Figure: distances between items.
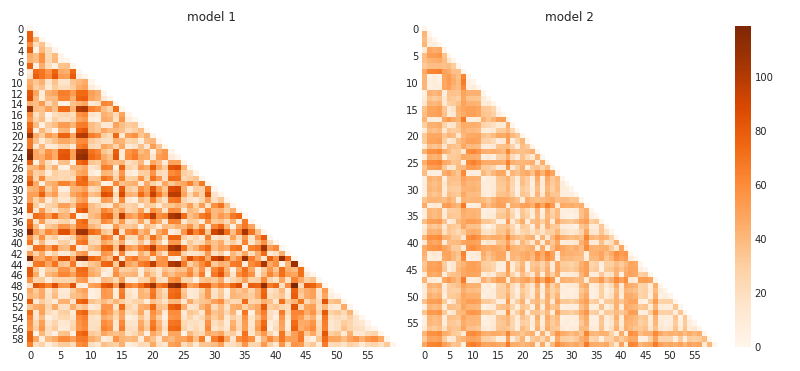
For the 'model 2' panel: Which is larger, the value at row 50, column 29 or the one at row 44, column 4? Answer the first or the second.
the second
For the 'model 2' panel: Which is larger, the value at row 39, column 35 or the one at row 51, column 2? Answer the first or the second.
the second
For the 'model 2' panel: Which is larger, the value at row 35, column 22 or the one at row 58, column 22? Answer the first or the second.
the second
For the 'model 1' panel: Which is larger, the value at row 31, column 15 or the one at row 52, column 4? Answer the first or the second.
the first
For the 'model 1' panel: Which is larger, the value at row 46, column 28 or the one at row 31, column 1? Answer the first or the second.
the first
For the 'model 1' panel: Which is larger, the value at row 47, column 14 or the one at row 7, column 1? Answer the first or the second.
the first
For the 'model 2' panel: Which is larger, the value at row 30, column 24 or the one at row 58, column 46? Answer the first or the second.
the second
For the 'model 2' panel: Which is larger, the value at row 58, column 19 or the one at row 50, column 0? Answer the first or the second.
the first
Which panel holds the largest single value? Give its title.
model 1
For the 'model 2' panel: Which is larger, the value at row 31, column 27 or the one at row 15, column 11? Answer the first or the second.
the second
